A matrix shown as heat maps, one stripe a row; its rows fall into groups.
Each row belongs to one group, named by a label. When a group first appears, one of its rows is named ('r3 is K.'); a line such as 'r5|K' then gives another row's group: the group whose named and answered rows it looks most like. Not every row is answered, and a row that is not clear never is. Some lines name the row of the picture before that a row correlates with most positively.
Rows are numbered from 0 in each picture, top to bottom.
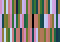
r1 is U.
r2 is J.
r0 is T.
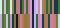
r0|J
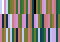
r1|U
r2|T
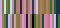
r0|J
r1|U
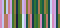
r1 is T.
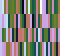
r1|J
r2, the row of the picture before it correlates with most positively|0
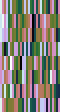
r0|T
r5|T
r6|J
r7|J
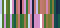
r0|J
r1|J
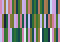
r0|T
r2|T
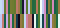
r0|J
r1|T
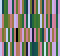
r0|U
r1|U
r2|T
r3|U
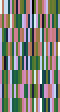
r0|J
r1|T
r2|U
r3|U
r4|U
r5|T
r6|U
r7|T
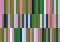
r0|U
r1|U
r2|T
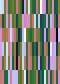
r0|J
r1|T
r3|T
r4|T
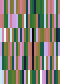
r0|U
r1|U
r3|U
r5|J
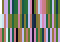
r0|J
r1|J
